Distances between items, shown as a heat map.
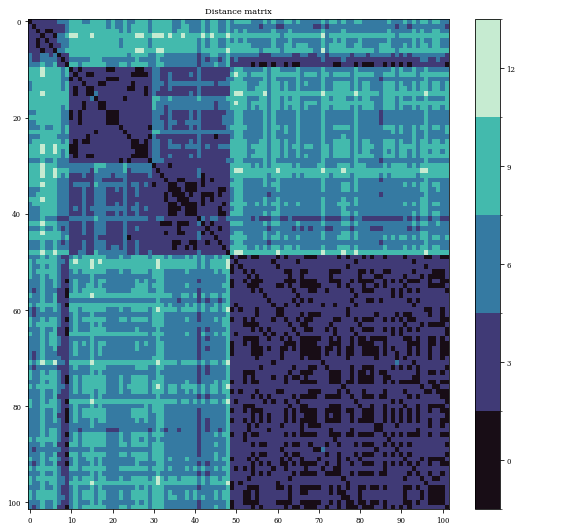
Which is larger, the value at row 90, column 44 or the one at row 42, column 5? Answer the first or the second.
the second
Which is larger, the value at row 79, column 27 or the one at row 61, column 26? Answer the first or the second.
the first
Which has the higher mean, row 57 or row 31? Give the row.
31
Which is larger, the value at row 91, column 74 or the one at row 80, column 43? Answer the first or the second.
the second
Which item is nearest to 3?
6
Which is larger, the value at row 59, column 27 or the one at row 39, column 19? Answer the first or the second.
the first
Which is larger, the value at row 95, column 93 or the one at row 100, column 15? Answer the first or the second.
the second
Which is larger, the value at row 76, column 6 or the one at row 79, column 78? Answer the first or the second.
the first
